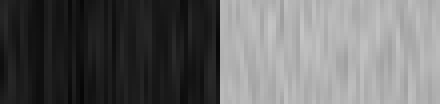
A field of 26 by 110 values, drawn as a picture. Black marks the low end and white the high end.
It is made of 1 by 2 panels. Panel 1,1: very low, streaked downward, faint in contrast. Panel 1,2: high, streaked downward, faint in contrast.
